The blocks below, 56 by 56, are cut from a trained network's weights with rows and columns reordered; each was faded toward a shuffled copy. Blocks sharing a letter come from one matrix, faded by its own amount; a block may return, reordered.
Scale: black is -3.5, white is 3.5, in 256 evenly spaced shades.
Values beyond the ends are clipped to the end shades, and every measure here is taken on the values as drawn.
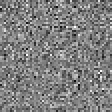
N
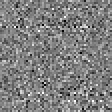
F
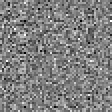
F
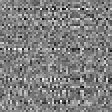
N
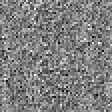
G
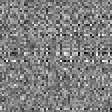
N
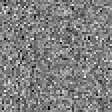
F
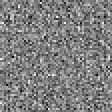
G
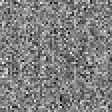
G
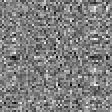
N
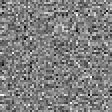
N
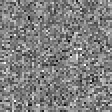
G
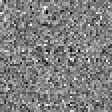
F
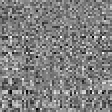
N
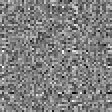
N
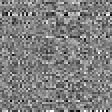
N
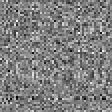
N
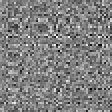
N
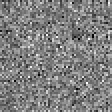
G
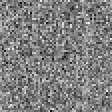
G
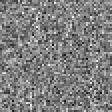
G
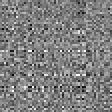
N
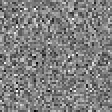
N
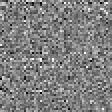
F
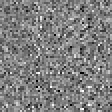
F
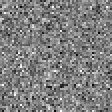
F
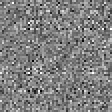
F
